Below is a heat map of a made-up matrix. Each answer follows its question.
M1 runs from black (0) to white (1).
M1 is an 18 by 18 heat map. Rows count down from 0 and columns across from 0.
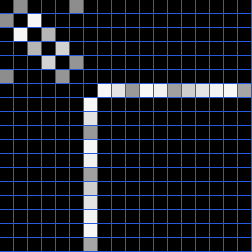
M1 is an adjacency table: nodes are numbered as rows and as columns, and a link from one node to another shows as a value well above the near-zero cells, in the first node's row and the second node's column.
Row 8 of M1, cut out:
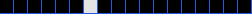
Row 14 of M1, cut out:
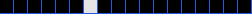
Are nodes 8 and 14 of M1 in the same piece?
yes
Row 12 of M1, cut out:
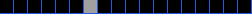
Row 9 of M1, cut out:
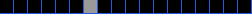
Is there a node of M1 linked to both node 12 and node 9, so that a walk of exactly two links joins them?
yes
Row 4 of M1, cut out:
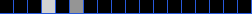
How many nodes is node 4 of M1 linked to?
2
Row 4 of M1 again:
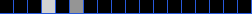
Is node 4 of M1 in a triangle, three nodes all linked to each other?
no
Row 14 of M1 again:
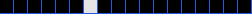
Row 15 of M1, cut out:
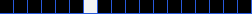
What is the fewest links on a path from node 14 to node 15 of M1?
2
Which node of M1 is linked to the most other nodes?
node 6
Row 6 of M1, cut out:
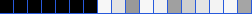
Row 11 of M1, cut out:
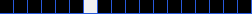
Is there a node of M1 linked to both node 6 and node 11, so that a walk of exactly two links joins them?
no
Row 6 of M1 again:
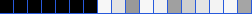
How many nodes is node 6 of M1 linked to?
11
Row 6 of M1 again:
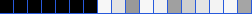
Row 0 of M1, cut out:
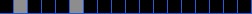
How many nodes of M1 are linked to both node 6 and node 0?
0
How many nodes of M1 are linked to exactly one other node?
11
